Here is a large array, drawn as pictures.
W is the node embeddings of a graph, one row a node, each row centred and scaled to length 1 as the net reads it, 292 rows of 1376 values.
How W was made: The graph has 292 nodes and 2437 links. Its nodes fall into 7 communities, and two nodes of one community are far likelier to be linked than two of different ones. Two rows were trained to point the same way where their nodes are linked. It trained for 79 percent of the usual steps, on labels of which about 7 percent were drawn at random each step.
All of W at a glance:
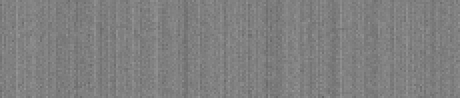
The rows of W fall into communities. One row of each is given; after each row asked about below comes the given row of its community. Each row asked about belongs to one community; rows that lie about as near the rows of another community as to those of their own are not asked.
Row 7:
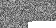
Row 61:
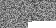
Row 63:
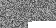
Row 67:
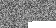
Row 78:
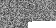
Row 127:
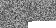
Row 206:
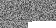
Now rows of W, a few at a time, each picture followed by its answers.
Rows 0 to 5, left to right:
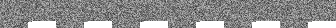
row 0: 78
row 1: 127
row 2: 127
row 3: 7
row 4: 206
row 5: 206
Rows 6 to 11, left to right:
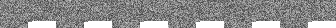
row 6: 206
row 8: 63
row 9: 7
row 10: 63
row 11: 61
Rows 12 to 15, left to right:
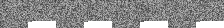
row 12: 7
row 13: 61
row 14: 127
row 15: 78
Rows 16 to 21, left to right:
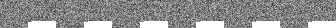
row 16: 206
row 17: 78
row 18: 61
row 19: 63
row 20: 78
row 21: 206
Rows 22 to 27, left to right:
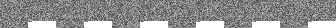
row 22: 7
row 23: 206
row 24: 127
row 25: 61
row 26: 61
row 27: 63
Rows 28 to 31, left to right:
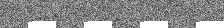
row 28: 67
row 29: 206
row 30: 206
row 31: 63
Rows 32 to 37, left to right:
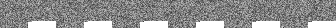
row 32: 67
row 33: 61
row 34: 67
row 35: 7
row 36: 127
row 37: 61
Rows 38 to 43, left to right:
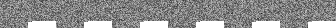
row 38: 61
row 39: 63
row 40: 206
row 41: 61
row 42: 63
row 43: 67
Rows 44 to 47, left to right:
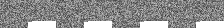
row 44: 127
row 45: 61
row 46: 78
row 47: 67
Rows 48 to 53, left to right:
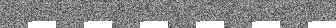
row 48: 61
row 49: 7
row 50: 127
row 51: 7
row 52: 63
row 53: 7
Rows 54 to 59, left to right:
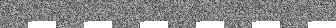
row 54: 61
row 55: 61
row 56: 206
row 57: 127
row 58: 61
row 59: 7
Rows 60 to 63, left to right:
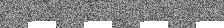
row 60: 206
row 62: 206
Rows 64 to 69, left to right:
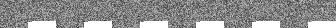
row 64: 61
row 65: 78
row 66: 127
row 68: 63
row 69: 67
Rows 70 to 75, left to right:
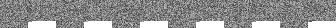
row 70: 67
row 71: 63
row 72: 63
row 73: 67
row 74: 67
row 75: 127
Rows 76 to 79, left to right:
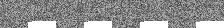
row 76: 206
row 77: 63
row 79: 67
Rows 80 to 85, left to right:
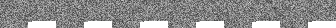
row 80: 127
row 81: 63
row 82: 206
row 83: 127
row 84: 206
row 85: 127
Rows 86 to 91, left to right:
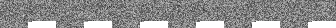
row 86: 127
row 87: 67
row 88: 127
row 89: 127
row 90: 7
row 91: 78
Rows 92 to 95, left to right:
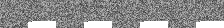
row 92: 78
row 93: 67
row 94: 127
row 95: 206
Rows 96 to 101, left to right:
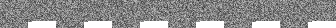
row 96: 127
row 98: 61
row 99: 78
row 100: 127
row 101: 7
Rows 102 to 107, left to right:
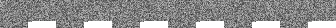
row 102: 78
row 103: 7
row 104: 78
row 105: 78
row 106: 78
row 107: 63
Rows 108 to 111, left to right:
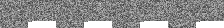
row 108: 7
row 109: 78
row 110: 67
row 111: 78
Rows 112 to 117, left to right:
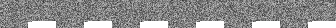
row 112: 67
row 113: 61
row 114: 63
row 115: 61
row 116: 127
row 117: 7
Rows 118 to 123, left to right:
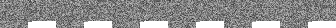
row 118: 127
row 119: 67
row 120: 67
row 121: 206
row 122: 78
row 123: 67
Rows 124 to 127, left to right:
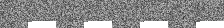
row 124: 127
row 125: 67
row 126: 7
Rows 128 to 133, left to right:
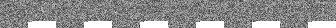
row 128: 63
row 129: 206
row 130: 67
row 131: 7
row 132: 127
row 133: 61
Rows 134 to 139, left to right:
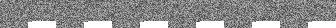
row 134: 7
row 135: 61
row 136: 7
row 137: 127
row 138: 206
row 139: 127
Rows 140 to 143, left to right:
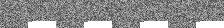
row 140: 67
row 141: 206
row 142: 7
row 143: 67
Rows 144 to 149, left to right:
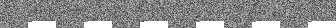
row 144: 127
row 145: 63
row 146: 127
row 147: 63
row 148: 78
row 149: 61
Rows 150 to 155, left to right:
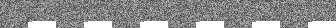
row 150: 78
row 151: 67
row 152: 206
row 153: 67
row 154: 206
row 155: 7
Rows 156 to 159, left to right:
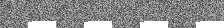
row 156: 206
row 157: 206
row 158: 7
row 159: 61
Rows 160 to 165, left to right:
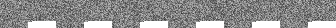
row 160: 206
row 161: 63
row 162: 78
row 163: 206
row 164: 7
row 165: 63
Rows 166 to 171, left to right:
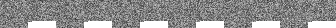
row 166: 61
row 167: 67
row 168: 78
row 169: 63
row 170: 63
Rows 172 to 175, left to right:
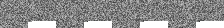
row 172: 206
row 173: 78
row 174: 127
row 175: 127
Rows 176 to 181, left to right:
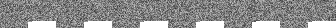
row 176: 67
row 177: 78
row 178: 206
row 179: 61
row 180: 127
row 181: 206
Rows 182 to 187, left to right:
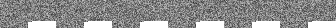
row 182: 67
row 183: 63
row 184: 63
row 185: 7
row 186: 61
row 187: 127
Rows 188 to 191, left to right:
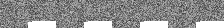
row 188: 67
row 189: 63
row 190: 206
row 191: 61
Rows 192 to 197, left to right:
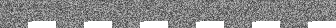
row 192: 61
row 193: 7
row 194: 61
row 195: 63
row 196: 7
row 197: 78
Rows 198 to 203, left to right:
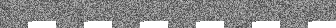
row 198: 7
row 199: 63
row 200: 63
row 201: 61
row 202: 78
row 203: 127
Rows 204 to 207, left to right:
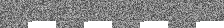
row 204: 7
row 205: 206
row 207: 206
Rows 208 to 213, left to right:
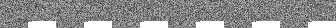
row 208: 67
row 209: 206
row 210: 61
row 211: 7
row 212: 63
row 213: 61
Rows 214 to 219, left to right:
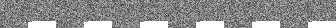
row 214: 78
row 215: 61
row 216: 67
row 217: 127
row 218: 78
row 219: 7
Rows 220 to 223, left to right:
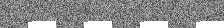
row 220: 67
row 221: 7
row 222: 63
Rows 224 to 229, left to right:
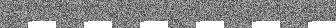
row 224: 67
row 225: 67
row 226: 127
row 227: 206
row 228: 127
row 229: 127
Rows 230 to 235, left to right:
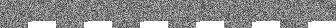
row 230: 63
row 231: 127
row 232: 78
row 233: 61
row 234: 63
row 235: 61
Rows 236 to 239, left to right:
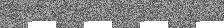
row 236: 67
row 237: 63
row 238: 67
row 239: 78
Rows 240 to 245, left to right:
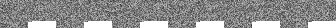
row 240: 7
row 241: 61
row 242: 63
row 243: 7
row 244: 67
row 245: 127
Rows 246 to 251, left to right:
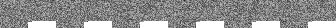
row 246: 7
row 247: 61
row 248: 67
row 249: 67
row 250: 61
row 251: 67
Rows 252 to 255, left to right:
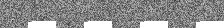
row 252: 61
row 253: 206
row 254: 206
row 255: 127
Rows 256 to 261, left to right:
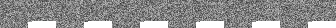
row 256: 67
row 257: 127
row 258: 63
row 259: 67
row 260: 61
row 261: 67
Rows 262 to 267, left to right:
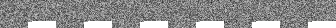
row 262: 63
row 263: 67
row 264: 63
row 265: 63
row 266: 61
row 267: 61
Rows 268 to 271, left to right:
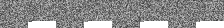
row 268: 127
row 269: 7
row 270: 78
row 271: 78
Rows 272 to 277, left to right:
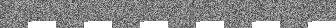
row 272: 63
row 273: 78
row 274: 61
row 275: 78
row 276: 61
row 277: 7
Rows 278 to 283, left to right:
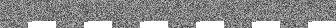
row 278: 206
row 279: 127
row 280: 206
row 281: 78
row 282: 7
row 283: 61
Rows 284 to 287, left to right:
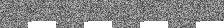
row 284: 67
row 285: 127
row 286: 67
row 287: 78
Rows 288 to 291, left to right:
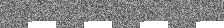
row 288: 63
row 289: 67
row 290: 67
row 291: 206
